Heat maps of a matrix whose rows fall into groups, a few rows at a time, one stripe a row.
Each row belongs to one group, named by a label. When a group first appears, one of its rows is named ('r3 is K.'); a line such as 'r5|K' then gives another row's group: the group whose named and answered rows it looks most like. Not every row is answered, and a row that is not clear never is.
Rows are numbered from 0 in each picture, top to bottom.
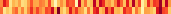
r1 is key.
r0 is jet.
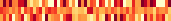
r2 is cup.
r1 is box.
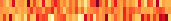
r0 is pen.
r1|key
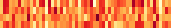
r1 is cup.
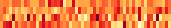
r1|jet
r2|pen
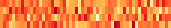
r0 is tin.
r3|cup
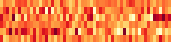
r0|tin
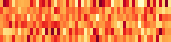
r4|key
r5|pen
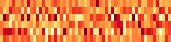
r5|cup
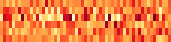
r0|key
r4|jet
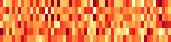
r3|tin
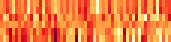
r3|box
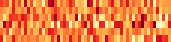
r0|box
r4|box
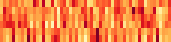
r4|pen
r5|pen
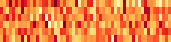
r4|tin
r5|cup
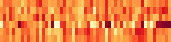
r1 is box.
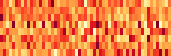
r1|tin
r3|pen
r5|tin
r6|pen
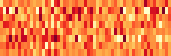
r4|cup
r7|box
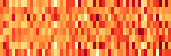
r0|jet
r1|box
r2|pen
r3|jet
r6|jet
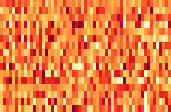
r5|box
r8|tin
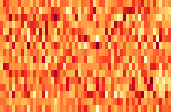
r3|cup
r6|pen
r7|cup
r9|cup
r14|jet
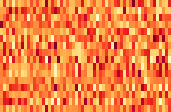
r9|jet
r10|jet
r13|jet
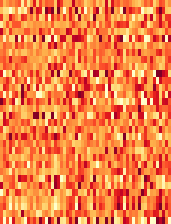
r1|key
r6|cup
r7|jet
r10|key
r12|cup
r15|jet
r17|cup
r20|box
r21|cup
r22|jet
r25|box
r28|jet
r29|jet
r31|key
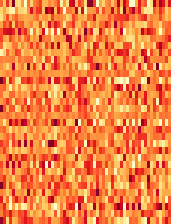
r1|key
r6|key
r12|jet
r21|jet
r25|tin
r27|pen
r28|box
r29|jet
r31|tin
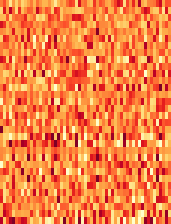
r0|jet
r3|tin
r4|pen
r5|cup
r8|tin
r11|box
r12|jet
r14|tin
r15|key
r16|box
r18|box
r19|key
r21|pen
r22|pen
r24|tin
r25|pen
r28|key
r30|jet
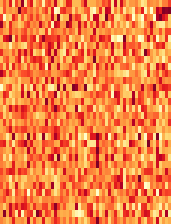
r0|cup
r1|tin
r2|key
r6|key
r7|box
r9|key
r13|cup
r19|pen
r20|tin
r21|pen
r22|key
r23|pen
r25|jet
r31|pen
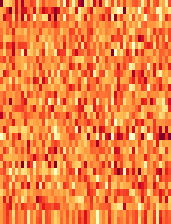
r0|box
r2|cup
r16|tin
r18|jet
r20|pen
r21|cup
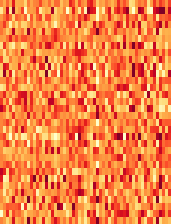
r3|jet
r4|pen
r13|tin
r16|pen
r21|key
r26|key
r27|box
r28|pen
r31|pen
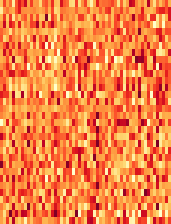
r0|tin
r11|jet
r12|jet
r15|jet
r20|pen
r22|key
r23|tin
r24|cup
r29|pen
